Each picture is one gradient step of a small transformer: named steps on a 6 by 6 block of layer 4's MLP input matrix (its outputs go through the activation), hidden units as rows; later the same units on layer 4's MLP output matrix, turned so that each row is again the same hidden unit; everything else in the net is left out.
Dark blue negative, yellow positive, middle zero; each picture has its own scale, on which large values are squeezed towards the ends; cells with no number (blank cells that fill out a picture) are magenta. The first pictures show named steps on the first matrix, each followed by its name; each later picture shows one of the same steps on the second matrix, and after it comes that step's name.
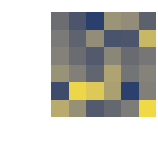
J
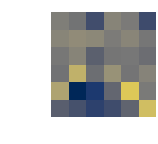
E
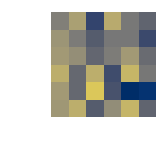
J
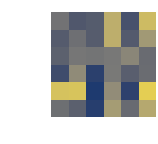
J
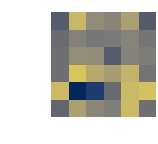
E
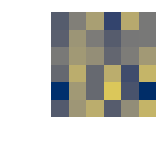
J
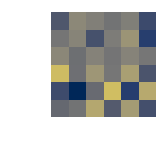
J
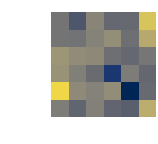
E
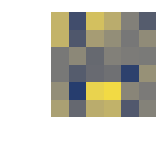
J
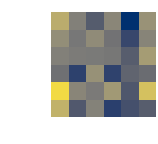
J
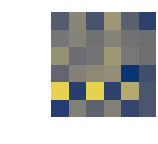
E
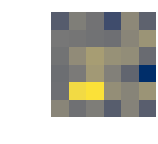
E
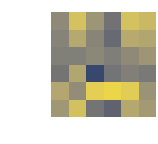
J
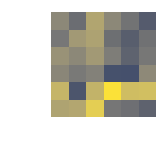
J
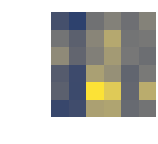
E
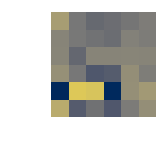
E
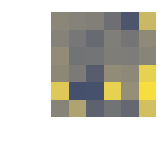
E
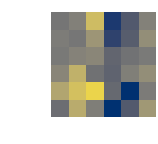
J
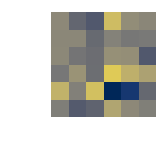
E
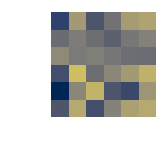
E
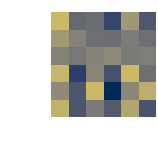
E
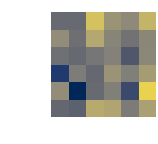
E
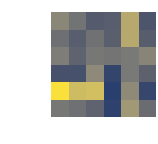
J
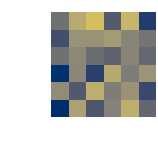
J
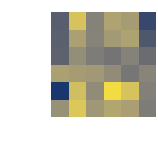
J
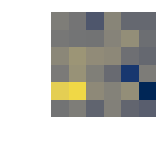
E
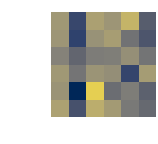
J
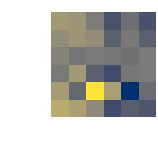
E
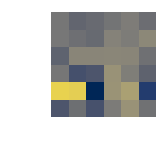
E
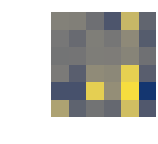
E
